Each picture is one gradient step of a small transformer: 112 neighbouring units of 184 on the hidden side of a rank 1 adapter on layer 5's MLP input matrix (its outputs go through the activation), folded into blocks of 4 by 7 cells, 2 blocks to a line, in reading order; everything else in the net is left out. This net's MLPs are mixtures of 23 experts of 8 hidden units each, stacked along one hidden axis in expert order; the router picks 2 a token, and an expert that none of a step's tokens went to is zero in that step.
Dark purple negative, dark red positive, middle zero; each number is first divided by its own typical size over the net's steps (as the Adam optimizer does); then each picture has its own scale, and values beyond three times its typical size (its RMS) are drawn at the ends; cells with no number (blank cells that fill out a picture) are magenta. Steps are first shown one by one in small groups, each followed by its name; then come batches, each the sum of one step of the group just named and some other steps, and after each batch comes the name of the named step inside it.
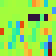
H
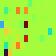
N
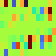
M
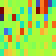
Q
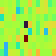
Q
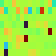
N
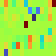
M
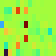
N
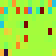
N
